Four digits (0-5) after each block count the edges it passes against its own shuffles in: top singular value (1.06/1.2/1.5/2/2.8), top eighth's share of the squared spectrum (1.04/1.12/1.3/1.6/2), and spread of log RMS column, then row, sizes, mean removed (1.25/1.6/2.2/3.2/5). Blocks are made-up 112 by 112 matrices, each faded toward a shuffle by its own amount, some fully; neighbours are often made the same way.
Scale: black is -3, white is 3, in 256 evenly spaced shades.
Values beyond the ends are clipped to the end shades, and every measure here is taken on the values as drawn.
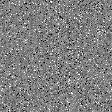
3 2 1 0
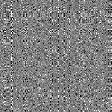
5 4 3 2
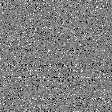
1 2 0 3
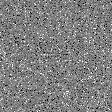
0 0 0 0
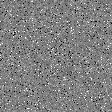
0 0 0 0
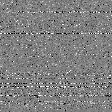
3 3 0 4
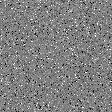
0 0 0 0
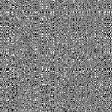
5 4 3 3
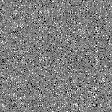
4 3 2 1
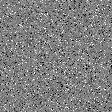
0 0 0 0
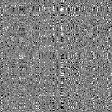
5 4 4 3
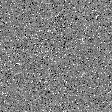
2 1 1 0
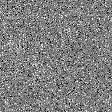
3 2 0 0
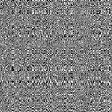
5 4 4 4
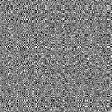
5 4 3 3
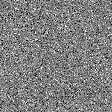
1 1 0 0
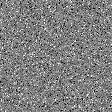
0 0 0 0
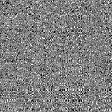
4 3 2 2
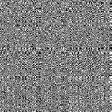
5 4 3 3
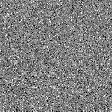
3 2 0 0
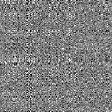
4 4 3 3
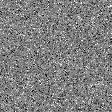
2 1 0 0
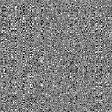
4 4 3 2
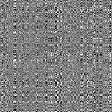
5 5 4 4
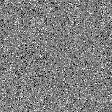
3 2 1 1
